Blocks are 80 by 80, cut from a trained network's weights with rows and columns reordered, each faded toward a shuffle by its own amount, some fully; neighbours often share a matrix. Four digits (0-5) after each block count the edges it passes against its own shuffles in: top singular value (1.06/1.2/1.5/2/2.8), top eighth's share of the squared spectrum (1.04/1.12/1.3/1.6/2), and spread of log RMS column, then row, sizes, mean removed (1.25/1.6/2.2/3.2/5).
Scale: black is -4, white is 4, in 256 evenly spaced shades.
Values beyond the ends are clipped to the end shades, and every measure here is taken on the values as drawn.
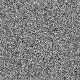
0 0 0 0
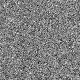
0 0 0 0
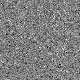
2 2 1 0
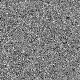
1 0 0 0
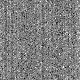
3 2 0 2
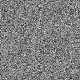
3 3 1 1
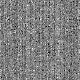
3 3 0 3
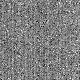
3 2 0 1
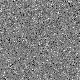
0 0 0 0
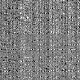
4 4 1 3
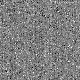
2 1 0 0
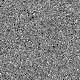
0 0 0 0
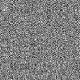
4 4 2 2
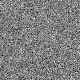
0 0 0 0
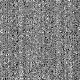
3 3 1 2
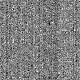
3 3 0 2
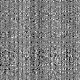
4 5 1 4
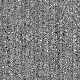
3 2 0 2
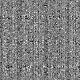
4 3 0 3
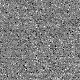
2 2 1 0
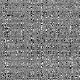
3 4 4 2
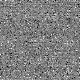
2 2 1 0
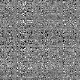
3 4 3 2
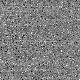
1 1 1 0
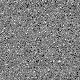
1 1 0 0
